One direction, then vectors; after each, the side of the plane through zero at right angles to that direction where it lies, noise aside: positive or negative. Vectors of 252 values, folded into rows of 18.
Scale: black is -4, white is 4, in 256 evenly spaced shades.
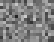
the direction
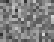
positive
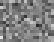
negative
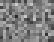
positive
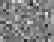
negative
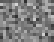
positive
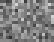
positive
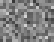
positive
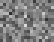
positive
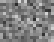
negative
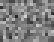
positive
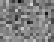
positive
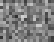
positive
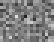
negative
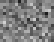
positive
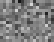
positive
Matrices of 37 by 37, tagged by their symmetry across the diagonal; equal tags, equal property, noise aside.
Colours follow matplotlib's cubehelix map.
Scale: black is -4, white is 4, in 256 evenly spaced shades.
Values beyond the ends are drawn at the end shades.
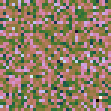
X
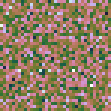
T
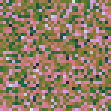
T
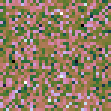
X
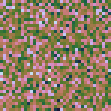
T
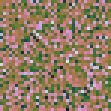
X
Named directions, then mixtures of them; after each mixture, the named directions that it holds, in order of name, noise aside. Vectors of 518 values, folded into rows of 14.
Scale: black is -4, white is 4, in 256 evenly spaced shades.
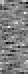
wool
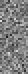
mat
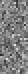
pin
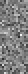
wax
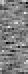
wool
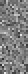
wax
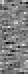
wool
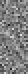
pin, wax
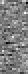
pin, wool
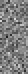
mat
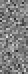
mat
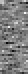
wool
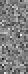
wax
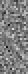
pin, wax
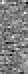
pin, wool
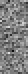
mat, wool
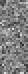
wax, wool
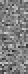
wax, wool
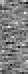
wool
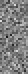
mat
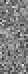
mat, wax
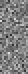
mat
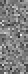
wax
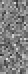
pin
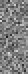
mat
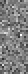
wax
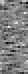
wool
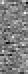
pin, wool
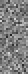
mat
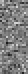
mat, wool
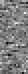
mat, wool
